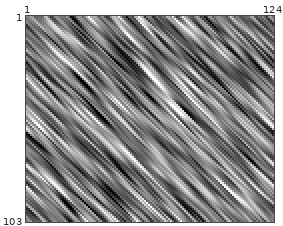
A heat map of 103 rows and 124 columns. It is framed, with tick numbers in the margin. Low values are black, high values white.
Grain: diagonal, down to the right. Odd rows or columns: none. Slope: none. Average level on the scale: 50%. Histogram: bell-shaped.
